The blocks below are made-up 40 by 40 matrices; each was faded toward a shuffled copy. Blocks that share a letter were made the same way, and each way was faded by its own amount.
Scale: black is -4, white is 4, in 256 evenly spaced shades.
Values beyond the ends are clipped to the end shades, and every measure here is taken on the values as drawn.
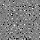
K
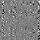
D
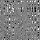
D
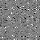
K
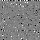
K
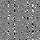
D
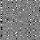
D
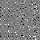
K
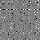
K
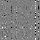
D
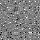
K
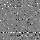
K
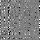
D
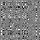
D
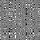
D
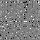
K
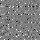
K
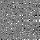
K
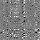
D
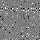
K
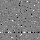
K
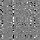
D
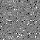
K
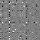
D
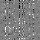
D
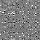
K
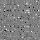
K
